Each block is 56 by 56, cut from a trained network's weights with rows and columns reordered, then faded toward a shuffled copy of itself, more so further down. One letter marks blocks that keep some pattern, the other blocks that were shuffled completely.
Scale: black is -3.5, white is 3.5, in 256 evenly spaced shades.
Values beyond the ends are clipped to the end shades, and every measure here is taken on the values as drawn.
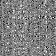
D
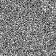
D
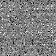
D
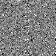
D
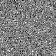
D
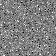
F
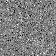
F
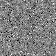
F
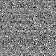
D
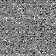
D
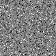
F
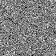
F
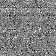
D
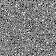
F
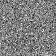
F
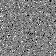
F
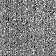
D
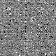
D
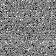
D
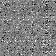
D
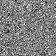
D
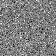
F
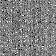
D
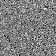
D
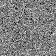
F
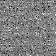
D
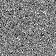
F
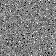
F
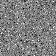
F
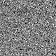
F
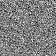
D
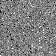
F
